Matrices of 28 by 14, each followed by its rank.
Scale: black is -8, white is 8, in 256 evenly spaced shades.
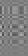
one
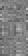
three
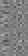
three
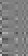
one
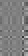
one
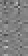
three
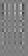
one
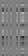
one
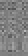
three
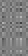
one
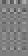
one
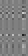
one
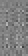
three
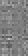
three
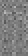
three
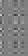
one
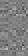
three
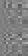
three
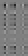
one
